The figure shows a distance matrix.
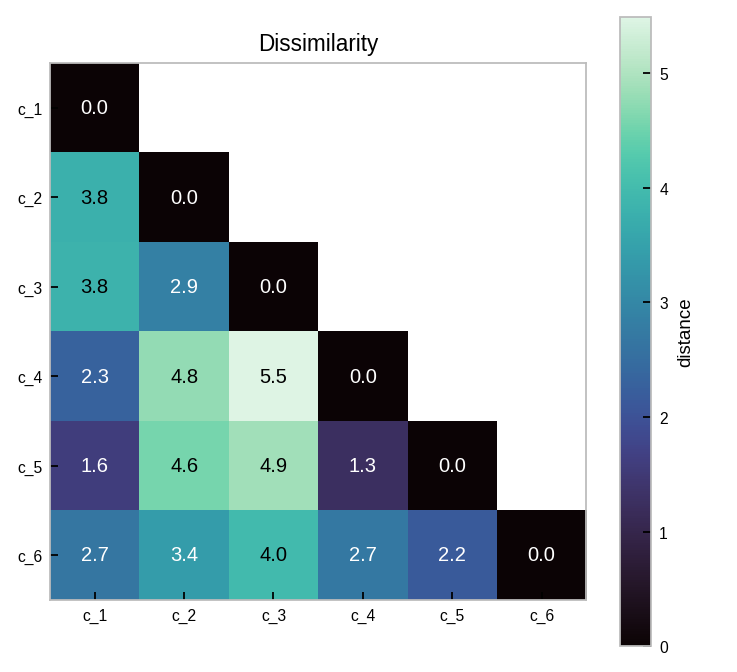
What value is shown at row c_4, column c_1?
2.3
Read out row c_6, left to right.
2.7 3.4 4.0 2.7 2.2 0.0
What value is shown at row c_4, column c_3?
5.5
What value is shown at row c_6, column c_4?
2.7
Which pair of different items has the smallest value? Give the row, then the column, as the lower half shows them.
c_5, c_4
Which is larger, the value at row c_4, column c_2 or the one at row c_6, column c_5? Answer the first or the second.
the first
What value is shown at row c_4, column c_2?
4.8
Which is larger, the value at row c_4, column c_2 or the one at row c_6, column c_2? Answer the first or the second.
the first
